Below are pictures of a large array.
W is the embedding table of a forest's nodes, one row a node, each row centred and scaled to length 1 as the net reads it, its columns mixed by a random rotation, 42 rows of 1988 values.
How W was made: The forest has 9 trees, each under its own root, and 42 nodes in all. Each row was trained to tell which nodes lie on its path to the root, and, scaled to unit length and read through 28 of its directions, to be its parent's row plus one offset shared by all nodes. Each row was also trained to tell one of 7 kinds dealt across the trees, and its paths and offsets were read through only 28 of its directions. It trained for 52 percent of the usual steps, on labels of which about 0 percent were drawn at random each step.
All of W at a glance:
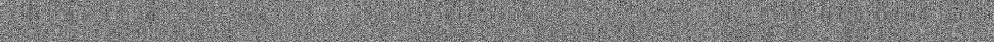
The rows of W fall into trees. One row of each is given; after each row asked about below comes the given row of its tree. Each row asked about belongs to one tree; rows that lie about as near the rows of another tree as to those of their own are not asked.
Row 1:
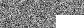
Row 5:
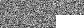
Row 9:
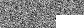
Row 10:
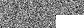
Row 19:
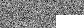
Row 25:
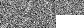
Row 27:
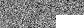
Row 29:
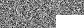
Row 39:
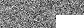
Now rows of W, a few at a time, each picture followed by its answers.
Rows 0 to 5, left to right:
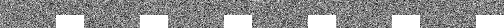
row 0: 39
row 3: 10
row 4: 1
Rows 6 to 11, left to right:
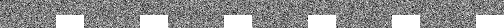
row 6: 27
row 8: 9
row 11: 25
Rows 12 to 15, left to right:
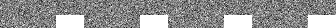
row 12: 1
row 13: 19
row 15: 1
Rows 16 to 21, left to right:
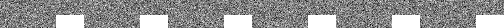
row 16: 19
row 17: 39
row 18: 1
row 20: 1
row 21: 10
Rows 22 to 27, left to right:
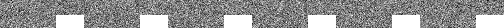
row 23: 25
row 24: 29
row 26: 5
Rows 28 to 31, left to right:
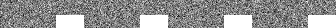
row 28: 5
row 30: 39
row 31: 29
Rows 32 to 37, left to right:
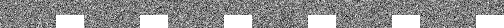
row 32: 27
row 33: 29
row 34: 27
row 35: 25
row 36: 39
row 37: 39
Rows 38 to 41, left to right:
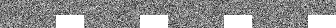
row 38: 9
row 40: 19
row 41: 27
